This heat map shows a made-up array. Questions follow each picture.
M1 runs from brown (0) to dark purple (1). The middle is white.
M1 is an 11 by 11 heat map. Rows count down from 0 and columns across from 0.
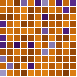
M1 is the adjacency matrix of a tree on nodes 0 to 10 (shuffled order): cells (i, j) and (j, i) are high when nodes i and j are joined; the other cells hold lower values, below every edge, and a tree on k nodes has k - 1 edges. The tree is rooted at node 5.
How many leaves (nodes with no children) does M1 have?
6
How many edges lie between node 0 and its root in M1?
1
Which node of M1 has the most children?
0
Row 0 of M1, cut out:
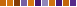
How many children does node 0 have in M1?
4
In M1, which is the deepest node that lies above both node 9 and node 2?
6
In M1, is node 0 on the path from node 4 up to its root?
yes
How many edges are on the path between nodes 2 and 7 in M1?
2
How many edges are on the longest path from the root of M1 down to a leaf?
5
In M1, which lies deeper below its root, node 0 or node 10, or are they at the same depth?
node 10
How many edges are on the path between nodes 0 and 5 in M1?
1
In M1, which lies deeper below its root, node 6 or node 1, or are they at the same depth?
node 1
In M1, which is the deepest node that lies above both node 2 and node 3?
0
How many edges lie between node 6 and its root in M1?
2
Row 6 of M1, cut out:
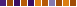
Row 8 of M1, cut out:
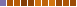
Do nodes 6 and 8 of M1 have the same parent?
yes
